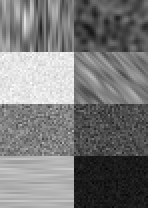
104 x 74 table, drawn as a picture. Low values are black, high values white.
It is made of 4 by 2 panels. Panel 1,1: middling, streaked downward, strong in contrast. Panel 1,2: low, blotchy. Panel 2,1: very high, fine-grained, faint in contrast. Panel 2,2: middling, slanting down to the right. Panel 3,1: middling, fine-grained. Panel 3,2: low, fine-grained. Panel 4,1: high, streaked across, faint in contrast. Panel 4,2: very low, fine-grained, faint in contrast.
